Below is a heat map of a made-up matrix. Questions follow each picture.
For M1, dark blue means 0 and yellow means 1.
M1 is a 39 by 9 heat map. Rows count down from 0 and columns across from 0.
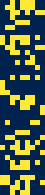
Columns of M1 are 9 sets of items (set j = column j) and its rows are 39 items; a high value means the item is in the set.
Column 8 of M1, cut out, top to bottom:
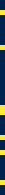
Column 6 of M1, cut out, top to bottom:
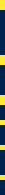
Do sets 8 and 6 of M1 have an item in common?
no
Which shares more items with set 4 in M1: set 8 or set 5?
set 5
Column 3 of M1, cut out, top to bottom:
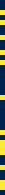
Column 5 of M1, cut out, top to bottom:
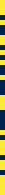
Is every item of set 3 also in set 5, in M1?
yes
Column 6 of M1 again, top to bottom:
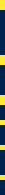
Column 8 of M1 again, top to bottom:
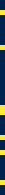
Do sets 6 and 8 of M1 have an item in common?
no
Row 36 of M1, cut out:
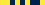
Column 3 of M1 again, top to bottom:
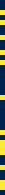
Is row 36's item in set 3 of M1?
yes
